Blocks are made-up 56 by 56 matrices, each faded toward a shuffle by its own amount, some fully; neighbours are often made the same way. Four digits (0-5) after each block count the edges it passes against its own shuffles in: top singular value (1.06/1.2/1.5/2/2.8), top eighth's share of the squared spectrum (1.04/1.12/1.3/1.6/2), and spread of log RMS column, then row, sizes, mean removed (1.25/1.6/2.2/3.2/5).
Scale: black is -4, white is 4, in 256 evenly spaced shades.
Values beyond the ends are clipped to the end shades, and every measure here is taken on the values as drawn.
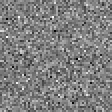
0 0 0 0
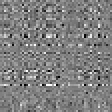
4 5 3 3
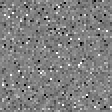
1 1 0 0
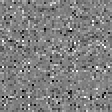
4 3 2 2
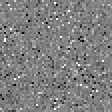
1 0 0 0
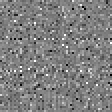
3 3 1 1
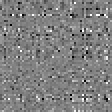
4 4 2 3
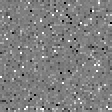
2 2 0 0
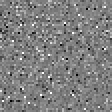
2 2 0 0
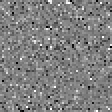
3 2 0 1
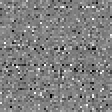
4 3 0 2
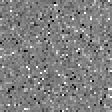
2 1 0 0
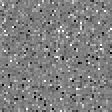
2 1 0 1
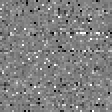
3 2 0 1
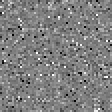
2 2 0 1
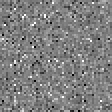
3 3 1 1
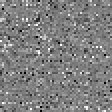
3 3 1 2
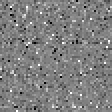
2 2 0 0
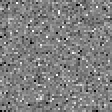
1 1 0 0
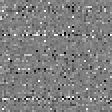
3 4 1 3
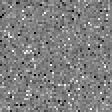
0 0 0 0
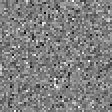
0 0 0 0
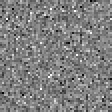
0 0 0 0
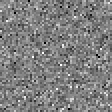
0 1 0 0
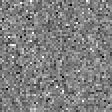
0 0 0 0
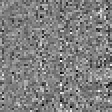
2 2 3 0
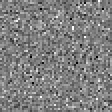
1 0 1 0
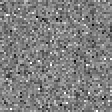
1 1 0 0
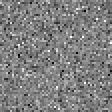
0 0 0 0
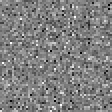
2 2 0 0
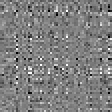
4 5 3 3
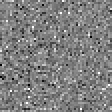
3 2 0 0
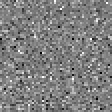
3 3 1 1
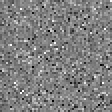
2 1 0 0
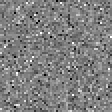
0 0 0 0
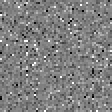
1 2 1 0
